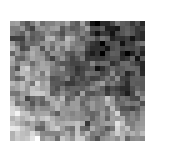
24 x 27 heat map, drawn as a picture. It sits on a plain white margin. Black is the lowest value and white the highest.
Stripes: none. Histogram: bell-shaped. Ninth with the highest average: bottom left. Mirror symmetry: none. Odd rows or columns: none. Slope: up to the bottom left.
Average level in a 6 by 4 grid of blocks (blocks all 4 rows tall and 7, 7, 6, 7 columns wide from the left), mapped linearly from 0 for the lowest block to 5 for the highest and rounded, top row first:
2 3 1 0
3 3 0 0
4 2 1 1
4 2 2 1
4 4 3 3
5 4 3 4
